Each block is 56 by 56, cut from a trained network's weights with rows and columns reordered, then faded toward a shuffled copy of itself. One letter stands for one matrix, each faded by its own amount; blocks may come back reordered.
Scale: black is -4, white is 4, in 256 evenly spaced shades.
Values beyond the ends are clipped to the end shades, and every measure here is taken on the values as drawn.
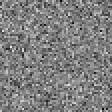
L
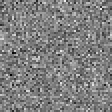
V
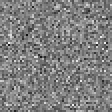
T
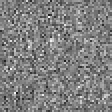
T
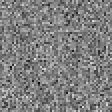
L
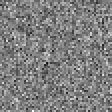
L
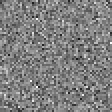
V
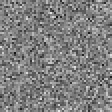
L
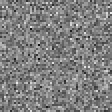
T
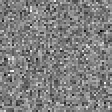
T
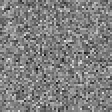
L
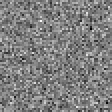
L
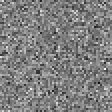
L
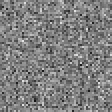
L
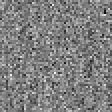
L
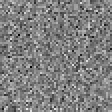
T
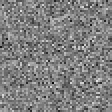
T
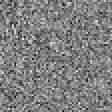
L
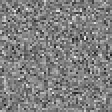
V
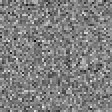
V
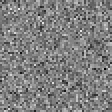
L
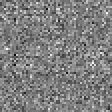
T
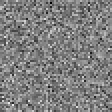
L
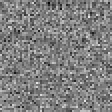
L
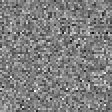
V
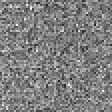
T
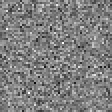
V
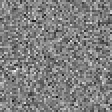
L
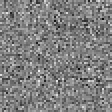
T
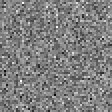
L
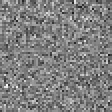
V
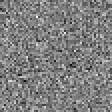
L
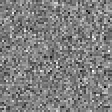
V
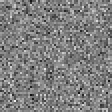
L
